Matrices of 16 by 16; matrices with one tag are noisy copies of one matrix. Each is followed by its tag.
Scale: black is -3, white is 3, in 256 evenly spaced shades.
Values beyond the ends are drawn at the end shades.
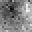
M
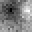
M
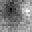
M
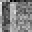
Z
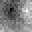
M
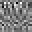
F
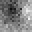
M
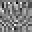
F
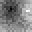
M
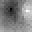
M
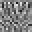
F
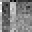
Z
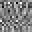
F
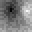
M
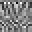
F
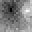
M
